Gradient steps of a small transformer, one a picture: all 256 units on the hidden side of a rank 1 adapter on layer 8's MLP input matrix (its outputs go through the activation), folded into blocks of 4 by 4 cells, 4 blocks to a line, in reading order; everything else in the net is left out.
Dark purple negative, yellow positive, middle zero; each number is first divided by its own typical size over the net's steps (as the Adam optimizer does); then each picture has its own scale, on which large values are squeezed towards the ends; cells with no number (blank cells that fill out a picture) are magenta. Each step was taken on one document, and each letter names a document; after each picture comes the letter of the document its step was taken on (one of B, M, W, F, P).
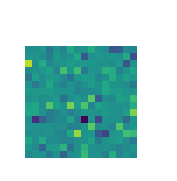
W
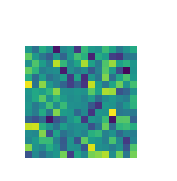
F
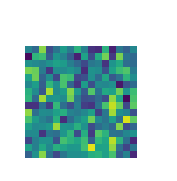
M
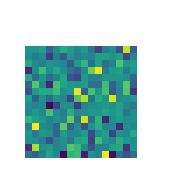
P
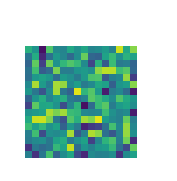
W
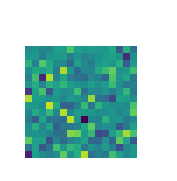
W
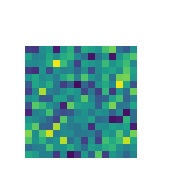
F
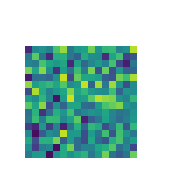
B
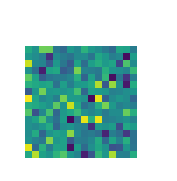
W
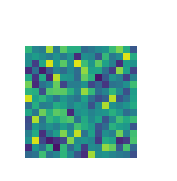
M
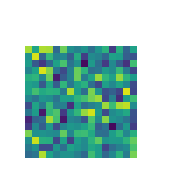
M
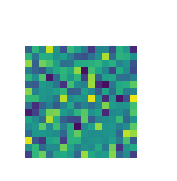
M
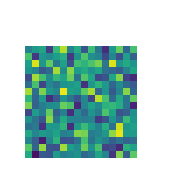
B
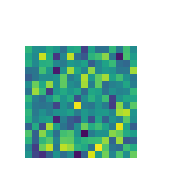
B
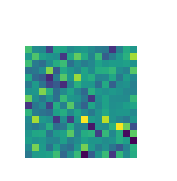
W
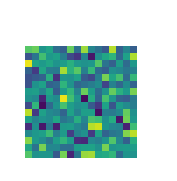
F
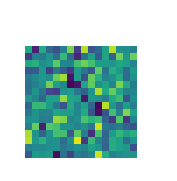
F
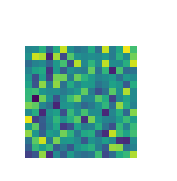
B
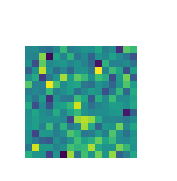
P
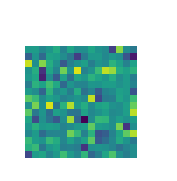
W
